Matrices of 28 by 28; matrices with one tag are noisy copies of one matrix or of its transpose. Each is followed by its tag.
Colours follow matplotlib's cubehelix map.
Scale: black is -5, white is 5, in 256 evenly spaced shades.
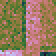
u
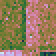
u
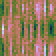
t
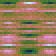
t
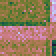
u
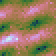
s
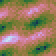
s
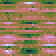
t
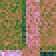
u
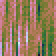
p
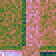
u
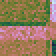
u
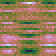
t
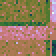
u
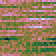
p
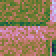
u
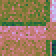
u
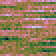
p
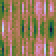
t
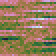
p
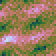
s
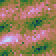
s
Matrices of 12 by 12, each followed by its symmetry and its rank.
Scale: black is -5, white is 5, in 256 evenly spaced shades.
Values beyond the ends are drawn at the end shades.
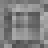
antisymmetric, rank two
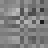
neither, rank two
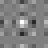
symmetric, rank one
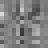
neither, rank two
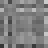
antisymmetric, rank two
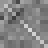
symmetric, full rank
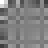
symmetric, rank one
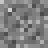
symmetric, full rank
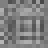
antisymmetric, rank two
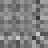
antisymmetric, rank two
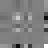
symmetric, rank one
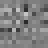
neither, rank two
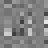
neither, rank two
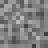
symmetric, full rank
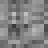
neither, rank two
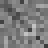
symmetric, full rank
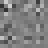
antisymmetric, rank two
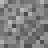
symmetric, full rank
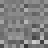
neither, rank two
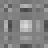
symmetric, rank one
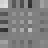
symmetric, rank one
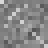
symmetric, full rank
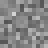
symmetric, full rank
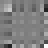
symmetric, rank one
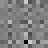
neither, rank two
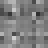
antisymmetric, rank two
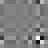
symmetric, rank one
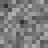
symmetric, full rank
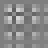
symmetric, rank one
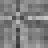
antisymmetric, rank two
